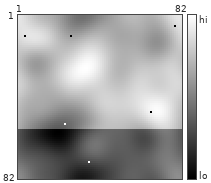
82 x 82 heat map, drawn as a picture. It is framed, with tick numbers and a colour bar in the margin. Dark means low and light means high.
Seam: horizontal, 70% of the way down, the top part higher. Stripes: none. Lone odd cells: 6, 2 higher and 4 lower than their neighbours. Ninth with the lowest average: bottom left.
